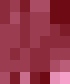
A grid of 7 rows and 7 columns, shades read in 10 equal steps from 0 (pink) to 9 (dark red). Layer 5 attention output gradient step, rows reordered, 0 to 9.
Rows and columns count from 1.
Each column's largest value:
7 8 8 8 9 9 9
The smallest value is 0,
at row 7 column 7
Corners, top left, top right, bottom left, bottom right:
7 9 5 0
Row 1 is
7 6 8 5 5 9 9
